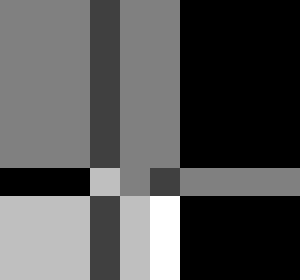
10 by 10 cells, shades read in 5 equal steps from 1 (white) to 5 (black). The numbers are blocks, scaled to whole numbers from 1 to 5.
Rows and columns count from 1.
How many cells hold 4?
10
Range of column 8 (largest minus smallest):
2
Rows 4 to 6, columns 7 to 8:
5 5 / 5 5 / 5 5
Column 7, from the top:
5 5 5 5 5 5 3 5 5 5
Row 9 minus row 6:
-1 -1 -1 0 -1 -2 0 0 0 0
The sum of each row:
39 39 39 39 39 39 36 33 33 33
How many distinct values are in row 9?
4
